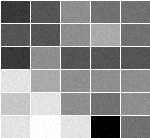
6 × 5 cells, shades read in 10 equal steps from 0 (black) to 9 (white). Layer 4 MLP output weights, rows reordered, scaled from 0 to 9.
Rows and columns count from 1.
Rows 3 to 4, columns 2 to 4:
5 3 3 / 6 5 5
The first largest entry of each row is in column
3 4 2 1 2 2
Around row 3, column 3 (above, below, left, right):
5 5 5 3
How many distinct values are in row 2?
4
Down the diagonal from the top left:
2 3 3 5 5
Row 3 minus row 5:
-5 -3 -2 -1 -2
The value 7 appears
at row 5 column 1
